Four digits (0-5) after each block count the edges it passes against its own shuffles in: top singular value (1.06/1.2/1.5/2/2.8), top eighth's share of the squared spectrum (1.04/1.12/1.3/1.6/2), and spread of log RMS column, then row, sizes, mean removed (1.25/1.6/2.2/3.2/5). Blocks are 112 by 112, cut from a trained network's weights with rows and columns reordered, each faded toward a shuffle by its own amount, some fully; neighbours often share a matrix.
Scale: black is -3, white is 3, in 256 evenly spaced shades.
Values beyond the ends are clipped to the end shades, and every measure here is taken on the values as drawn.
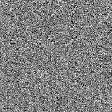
3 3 1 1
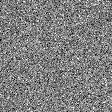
0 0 0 0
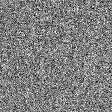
1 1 0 0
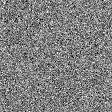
0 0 0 0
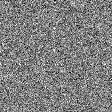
2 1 0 0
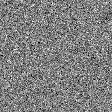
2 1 0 0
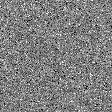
2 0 0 0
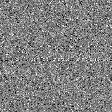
3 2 0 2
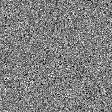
2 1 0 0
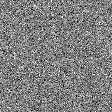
1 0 0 0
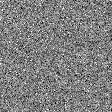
0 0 0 0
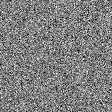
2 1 0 0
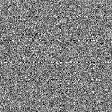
3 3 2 2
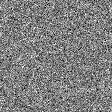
0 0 0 0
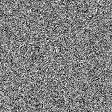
2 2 0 0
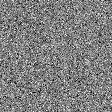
1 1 0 0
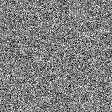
0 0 0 0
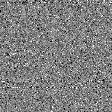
3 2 0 2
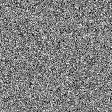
1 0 0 0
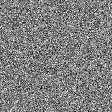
2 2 0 1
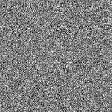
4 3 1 2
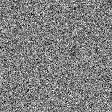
2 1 0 0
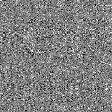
3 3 1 2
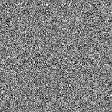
4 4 1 2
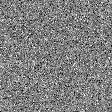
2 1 0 0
